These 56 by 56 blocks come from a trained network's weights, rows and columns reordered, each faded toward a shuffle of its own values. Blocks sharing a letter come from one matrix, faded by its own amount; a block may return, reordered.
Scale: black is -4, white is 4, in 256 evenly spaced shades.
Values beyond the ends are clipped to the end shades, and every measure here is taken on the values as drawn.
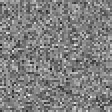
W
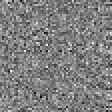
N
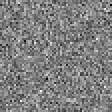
N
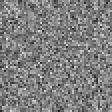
W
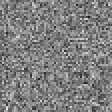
W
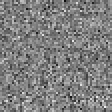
N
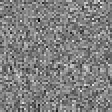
W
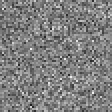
N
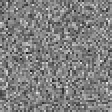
W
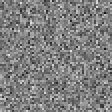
W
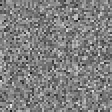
W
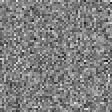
W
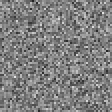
W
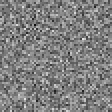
W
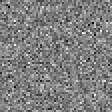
N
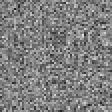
W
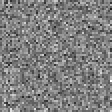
W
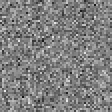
W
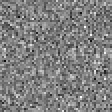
N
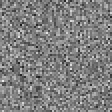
W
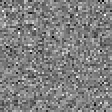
N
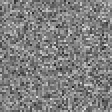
W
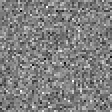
N
